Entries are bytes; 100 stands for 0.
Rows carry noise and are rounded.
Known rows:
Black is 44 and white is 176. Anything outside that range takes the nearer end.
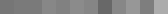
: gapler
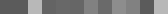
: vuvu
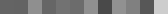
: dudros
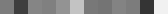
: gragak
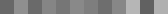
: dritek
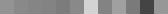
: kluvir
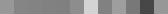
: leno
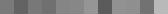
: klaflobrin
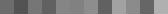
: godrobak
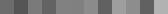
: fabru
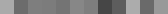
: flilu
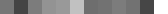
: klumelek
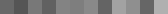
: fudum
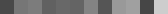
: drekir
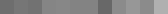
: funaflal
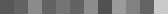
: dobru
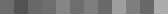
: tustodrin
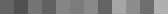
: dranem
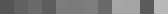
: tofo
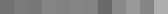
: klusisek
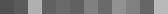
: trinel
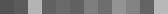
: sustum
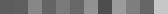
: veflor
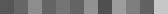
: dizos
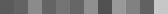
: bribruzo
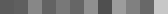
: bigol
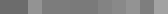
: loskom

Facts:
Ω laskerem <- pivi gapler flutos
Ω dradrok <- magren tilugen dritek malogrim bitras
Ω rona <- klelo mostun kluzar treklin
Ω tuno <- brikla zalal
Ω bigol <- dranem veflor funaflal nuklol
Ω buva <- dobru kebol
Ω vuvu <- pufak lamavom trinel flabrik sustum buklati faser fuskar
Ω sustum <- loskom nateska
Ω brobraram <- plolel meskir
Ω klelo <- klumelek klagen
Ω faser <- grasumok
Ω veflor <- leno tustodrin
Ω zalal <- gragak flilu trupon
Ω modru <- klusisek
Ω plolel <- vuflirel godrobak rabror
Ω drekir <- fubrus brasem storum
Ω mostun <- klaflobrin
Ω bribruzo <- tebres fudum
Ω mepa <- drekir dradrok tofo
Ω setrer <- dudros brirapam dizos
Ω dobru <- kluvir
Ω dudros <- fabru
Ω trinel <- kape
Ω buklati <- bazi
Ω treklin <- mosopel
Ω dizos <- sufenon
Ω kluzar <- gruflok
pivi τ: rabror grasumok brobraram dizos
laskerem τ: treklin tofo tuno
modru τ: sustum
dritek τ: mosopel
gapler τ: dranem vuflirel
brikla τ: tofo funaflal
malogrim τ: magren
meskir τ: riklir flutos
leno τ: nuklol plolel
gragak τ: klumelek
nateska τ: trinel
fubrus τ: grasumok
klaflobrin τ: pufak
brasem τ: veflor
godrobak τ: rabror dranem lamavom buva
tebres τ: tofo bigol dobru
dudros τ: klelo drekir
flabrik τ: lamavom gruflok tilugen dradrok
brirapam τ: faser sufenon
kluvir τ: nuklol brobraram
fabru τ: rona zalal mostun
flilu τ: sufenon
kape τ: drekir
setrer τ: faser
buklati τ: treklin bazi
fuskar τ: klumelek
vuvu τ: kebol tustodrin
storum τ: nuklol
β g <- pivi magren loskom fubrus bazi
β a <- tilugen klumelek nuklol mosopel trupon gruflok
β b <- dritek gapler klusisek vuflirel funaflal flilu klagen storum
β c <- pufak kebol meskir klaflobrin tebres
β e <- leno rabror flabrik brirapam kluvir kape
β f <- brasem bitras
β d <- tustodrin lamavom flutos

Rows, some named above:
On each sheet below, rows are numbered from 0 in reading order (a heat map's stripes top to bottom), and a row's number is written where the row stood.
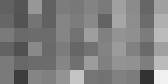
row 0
grasumok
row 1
dranem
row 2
rabror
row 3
lamavom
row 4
rabror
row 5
gragak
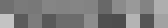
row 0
klusisek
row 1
brirapam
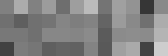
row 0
storum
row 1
trupon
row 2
klagen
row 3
dradrok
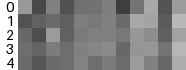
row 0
sufenon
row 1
tofo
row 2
nateska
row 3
tebres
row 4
flutos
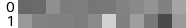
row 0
bazi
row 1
leno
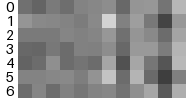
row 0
tebres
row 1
kluvir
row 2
pivi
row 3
kebol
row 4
brobraram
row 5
nuklol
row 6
fubrus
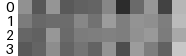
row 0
setrer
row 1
rabror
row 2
pufak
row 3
dizos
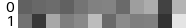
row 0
malogrim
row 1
fuskar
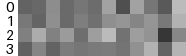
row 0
plolel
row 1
flabrik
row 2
storum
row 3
magren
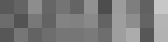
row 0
dizos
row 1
brikla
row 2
tilugen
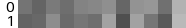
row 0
meskir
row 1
plolel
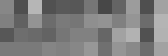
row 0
faser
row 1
kape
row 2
bitras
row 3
pivi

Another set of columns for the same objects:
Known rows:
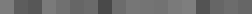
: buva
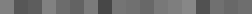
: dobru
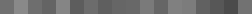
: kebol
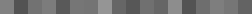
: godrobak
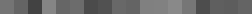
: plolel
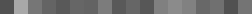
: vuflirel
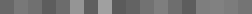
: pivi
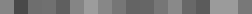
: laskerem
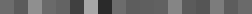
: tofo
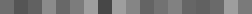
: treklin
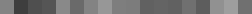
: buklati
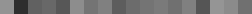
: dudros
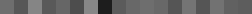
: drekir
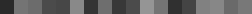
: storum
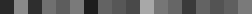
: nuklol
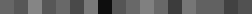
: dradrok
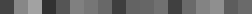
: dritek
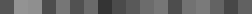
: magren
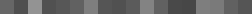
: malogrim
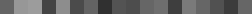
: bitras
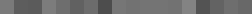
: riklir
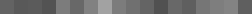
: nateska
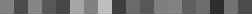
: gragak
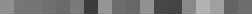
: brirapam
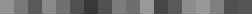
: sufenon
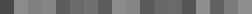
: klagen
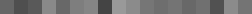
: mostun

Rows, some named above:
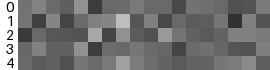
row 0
pufak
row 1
fuskar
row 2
kluvir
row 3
pufak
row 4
nateska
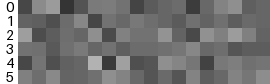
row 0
dritek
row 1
grasumok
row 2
setrer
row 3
fudum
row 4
leno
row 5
tebres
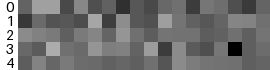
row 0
bitras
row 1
kluvir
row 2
meskir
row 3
klumelek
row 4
flutos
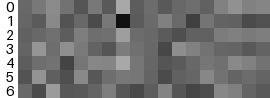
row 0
gapler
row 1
dradrok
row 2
flabrik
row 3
tustodrin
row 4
kape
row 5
loskom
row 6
malogrim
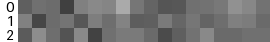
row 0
kape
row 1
fabru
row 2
bazi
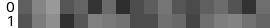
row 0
tilugen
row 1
fubrus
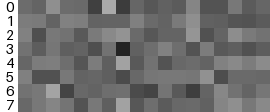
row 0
tofo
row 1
dranem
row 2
brikla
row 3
mepa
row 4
gapler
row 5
dizos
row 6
brasem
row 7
gapler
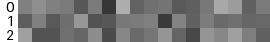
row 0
flilu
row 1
lamavom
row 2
setrer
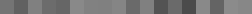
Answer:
klaflobrin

